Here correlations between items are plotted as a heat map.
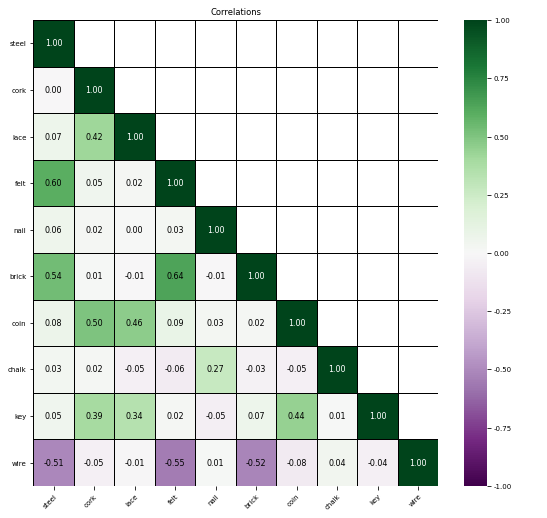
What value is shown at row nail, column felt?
0.03
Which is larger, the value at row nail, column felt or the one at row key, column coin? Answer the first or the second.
the second
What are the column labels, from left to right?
steel, cork, lace, felt, nail, brick, coin, chalk, key, wire
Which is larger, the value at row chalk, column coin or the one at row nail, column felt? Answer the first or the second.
the second
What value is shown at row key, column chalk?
0.01
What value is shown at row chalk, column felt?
-0.06
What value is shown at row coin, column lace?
0.46
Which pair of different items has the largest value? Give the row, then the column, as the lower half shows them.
brick, felt
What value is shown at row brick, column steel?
0.54
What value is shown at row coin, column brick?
0.02
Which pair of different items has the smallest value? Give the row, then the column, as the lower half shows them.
wire, felt
